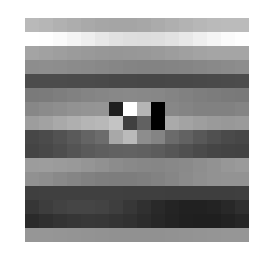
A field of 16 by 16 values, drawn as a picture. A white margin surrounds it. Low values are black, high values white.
Streaks run across, left to right. An odd patch, rougher than its surroundings, sits in the centre. Values change most from cell to cell in the centre.
